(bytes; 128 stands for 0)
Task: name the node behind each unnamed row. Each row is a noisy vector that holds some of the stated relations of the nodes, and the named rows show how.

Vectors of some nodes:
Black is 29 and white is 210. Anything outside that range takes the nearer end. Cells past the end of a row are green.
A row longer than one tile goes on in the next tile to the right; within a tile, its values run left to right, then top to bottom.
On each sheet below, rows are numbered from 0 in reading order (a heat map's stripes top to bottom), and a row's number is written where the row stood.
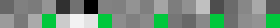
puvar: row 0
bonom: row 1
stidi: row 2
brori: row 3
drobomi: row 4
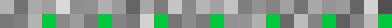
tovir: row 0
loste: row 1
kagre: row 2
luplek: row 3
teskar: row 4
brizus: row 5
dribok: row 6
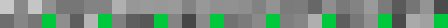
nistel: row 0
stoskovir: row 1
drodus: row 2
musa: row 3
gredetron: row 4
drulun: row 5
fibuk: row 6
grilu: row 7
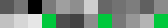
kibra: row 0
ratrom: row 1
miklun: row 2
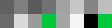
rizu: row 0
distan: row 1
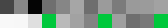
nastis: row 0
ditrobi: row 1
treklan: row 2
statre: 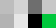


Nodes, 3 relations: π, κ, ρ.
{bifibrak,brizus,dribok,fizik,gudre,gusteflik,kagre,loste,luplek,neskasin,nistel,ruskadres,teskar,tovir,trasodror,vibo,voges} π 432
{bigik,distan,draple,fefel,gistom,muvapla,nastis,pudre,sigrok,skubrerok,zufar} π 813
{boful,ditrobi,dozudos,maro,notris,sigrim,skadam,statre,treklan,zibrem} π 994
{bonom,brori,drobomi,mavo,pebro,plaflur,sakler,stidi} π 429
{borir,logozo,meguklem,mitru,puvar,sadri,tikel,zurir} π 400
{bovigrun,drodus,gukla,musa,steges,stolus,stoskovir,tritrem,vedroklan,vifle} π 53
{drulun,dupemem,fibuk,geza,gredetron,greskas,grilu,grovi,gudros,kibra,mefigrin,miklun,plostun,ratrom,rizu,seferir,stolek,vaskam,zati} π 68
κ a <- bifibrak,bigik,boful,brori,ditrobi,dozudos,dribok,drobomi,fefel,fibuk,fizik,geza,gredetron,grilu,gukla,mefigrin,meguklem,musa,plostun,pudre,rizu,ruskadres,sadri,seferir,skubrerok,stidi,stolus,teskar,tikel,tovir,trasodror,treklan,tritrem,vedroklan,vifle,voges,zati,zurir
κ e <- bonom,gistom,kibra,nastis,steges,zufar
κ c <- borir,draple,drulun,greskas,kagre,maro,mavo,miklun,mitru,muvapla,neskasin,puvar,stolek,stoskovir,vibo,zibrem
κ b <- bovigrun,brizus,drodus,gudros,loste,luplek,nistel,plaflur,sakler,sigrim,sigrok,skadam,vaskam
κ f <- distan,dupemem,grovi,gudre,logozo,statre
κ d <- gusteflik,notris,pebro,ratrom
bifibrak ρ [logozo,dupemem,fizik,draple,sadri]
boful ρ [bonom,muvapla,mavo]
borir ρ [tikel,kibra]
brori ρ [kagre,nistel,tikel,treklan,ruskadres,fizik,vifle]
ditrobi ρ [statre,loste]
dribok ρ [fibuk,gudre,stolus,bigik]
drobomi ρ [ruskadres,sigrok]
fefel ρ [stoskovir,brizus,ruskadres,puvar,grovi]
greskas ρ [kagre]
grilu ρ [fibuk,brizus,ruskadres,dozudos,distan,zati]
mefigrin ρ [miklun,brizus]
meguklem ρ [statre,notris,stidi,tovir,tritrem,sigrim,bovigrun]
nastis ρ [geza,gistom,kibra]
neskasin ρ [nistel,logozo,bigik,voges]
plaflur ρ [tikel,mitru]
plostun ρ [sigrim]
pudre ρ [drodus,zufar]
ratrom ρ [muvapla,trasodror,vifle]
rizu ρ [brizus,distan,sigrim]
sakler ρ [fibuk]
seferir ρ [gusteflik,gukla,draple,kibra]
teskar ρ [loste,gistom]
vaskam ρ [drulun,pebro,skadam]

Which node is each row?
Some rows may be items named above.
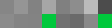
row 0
stidi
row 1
brori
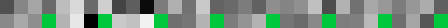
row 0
fefel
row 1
statre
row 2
steges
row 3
bifibrak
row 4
miklun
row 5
brori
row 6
tovir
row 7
sakler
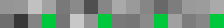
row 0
pebro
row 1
plostun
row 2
seferir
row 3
skubrerok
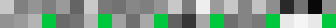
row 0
teskar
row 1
ruskadres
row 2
mitru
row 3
gusteflik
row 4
nistel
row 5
zufar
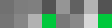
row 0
greskas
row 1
neskasin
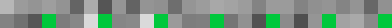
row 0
bovigrun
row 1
neskasin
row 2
vibo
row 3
dozudos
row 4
gudros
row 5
tritrem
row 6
meguklem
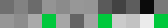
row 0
mavo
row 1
borir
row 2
steges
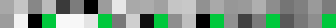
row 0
distan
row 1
gistom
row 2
gudre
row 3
logozo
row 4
tikel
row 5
fibuk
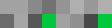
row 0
vaskam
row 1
skadam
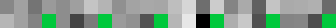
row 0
ditrobi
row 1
notris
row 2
sigrok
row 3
statre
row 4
sigrim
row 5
plaflur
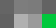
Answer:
mefigrin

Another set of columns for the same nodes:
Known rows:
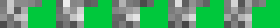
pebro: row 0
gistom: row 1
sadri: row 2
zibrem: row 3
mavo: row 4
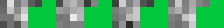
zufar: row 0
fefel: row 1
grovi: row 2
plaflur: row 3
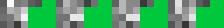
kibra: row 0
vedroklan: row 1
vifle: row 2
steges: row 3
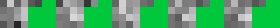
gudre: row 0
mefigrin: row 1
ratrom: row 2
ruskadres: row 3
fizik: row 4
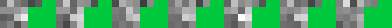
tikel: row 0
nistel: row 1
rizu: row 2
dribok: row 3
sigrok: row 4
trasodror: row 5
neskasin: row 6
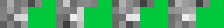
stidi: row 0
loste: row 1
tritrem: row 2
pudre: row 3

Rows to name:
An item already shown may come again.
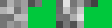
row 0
brori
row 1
zufar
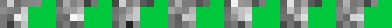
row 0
loste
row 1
fibuk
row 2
statre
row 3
ruskadres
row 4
nastis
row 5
zufar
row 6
stidi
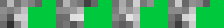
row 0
brizus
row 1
dozudos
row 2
sakler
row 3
luplek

